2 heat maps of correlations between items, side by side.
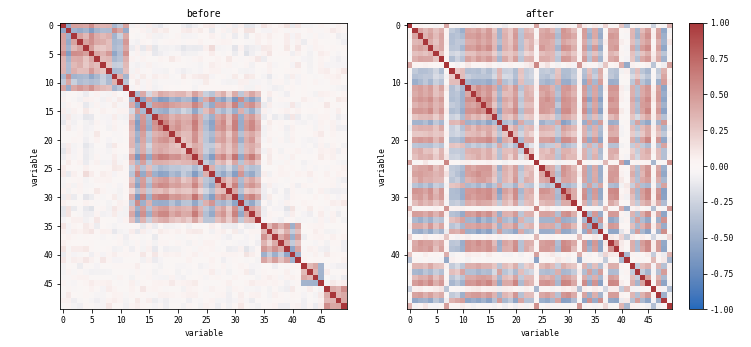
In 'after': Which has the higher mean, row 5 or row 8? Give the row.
5
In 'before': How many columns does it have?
50
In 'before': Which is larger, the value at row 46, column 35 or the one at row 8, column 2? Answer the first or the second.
the second
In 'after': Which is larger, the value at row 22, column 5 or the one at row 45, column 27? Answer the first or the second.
the second
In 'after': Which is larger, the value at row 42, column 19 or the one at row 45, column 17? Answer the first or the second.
the first
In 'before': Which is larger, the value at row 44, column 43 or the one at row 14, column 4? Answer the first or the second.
the first
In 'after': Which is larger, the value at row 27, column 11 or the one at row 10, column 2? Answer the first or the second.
the first
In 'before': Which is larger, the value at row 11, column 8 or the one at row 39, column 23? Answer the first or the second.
the first
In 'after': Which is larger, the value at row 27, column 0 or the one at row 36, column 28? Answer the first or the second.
the second
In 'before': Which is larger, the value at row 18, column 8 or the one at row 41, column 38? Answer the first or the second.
the second
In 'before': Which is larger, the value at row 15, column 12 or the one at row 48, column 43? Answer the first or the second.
the second
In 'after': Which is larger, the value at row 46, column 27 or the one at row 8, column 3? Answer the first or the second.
the first
